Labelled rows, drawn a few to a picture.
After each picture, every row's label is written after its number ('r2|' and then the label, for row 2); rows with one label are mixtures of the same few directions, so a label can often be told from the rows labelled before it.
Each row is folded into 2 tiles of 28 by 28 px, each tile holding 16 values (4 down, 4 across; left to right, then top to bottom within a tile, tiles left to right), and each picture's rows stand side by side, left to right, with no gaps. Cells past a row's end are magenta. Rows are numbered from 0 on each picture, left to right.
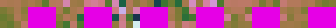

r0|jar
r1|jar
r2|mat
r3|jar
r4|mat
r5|mat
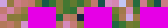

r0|mat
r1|mat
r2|jar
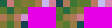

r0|mat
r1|mat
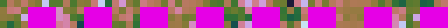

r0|mat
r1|jar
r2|jar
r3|mat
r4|jar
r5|jar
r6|mat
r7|jar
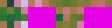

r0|jar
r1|mat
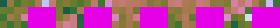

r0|mat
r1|mat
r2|mat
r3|jar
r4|mat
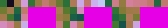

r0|jar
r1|jar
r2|jar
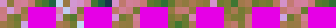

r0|mat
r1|mat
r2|mat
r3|mat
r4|jar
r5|mat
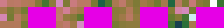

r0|mat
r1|mat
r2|jar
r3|mat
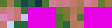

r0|jar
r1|jar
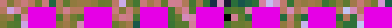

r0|mat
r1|mat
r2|jar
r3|jar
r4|mat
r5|mat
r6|mat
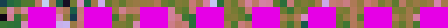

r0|mat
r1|jar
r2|mat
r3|jar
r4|jar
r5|mat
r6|jar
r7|mat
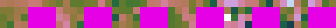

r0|jar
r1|jar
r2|mat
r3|jar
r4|mat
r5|jar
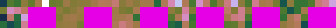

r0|mat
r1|mat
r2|mat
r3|jar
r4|jar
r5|mat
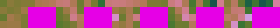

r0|mat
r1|jar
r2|mat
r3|jar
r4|jar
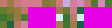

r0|jar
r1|mat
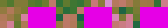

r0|jar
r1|mat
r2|mat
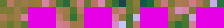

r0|mat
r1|jar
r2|jar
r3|mat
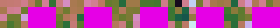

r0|mat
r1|jar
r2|jar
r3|jar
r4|jar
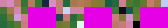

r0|jar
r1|mat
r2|mat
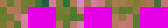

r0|jar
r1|jar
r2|mat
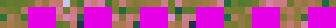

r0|mat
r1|jar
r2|mat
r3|mat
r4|mat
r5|mat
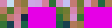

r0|jar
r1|jar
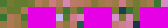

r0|mat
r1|mat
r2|mat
